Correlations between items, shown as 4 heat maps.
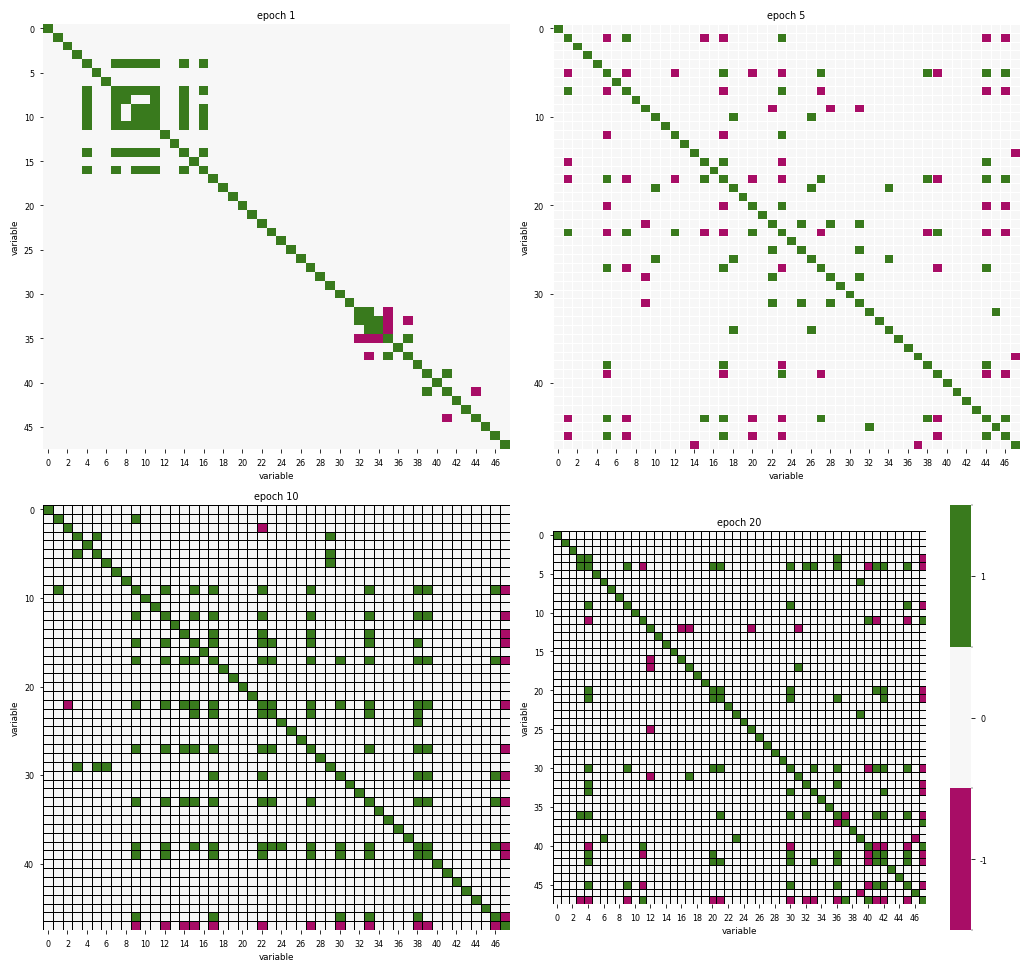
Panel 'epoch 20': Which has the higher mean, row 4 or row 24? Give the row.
4
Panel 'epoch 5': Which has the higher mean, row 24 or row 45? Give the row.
45
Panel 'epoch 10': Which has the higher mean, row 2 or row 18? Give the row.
18
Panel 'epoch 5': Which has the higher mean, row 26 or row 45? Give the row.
26
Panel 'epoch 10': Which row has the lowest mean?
47
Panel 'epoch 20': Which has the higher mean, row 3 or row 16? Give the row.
3
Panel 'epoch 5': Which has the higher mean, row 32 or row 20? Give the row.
32
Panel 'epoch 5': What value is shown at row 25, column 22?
1
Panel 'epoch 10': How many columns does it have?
48
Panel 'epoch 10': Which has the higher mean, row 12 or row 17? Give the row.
17
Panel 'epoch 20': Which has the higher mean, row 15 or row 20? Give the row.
20
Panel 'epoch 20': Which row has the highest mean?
4
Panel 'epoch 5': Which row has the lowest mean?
39
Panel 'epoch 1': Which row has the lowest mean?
35
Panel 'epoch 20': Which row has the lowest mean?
47
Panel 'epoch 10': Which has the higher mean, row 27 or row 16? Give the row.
27
